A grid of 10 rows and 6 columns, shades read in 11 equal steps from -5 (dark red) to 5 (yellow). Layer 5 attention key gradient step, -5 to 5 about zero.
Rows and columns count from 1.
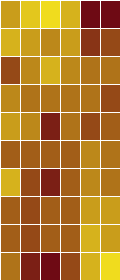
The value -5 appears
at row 1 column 5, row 1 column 6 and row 10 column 3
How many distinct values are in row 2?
5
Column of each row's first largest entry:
3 1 3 1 1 5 1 5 5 6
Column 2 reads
4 2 1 0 1 -1 -2 -2 -2 -4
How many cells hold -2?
8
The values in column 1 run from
-2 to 3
